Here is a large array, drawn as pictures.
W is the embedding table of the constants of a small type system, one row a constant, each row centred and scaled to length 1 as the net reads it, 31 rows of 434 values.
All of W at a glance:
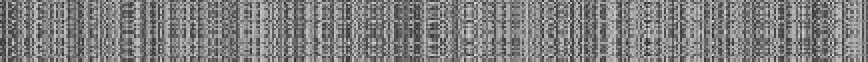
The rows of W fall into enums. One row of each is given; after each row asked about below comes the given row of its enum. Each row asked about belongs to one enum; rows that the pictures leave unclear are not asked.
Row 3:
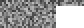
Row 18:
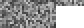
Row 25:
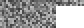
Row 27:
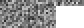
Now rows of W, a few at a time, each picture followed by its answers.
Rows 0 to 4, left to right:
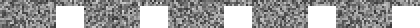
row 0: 18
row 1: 27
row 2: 25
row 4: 18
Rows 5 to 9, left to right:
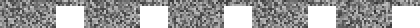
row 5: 25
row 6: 25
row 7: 3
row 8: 25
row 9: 18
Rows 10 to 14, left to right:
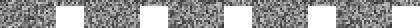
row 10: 27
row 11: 3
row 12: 18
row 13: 3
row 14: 18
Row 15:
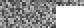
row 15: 25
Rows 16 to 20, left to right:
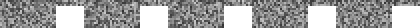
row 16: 25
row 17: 18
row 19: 3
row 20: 3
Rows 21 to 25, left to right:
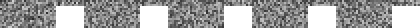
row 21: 27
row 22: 3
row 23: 18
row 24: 3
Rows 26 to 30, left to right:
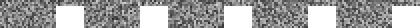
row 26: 3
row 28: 18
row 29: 25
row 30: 25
